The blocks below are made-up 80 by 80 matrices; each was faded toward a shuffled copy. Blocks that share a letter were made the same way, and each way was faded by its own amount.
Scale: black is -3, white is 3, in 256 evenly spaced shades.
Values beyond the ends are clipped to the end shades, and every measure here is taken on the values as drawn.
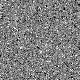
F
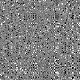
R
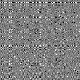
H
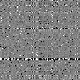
H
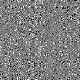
R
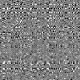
H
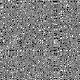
R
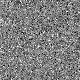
F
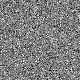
F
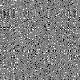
R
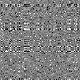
H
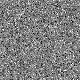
F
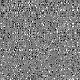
R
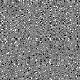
R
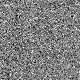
F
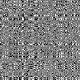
H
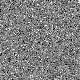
F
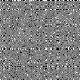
H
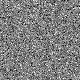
F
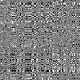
H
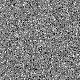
F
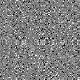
R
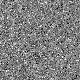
F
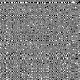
H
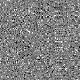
R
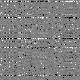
H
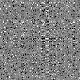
R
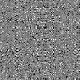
R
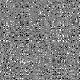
R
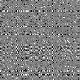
H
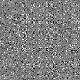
R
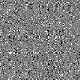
R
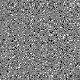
R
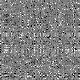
R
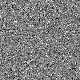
F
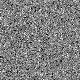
F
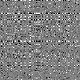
H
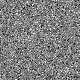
F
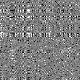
H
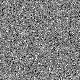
F
